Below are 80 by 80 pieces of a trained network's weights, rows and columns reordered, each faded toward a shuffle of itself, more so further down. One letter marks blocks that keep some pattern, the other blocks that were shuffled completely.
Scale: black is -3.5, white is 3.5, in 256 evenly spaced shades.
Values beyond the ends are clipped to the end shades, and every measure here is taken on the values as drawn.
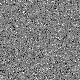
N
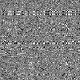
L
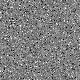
N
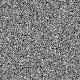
N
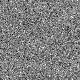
N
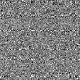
L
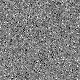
N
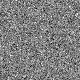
N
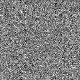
L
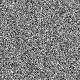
N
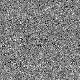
L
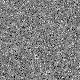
N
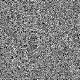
L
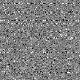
L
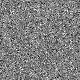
N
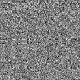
L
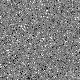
N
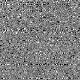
L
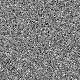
N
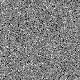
N
